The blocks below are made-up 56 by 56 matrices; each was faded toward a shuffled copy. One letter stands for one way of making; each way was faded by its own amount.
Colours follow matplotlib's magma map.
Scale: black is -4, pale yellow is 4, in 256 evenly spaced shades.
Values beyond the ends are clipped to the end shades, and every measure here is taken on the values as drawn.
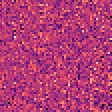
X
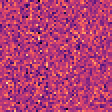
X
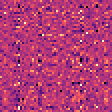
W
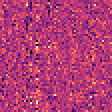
X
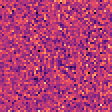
X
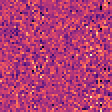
X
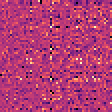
W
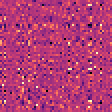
W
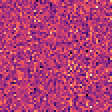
X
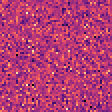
X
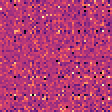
W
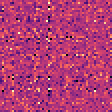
W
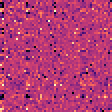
W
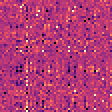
W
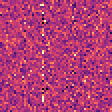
X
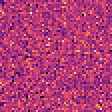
X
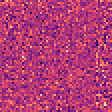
X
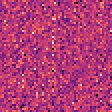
X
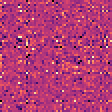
W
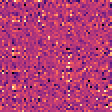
W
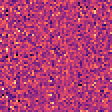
X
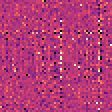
W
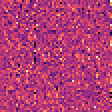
X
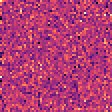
X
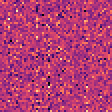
X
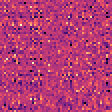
W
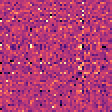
W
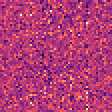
X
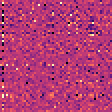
W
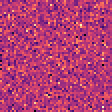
X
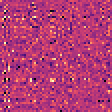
W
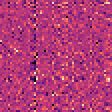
W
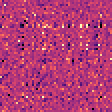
W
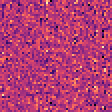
X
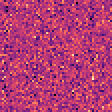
X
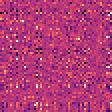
W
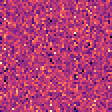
X
